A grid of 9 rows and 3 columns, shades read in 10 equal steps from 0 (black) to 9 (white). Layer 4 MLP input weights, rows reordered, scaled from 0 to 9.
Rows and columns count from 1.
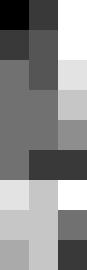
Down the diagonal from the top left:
0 3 8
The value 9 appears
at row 1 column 3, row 2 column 3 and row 7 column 3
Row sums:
11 14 15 15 13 8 24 18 15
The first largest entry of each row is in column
3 3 3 3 3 1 3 1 2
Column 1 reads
0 2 4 4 4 4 8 7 6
